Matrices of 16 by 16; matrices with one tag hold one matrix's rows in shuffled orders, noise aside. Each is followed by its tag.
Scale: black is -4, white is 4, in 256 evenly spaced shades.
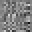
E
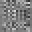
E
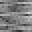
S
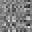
E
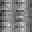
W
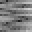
S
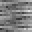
S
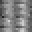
W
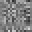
E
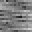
S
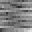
S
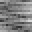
S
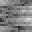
S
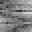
S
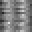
W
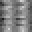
W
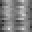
W
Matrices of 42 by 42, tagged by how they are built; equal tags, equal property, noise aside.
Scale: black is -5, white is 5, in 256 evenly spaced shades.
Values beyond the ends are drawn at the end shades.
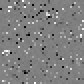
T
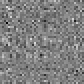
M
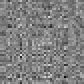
M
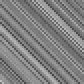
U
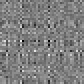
M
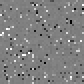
T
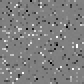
T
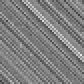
U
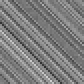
U
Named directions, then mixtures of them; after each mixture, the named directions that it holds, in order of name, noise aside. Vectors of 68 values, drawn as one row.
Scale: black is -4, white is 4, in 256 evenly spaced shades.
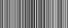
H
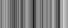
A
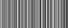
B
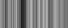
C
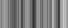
A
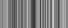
A, B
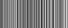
B, H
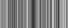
A, B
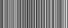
B, H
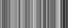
A, B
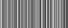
B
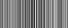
H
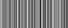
B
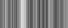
C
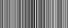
H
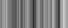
A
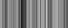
B, C
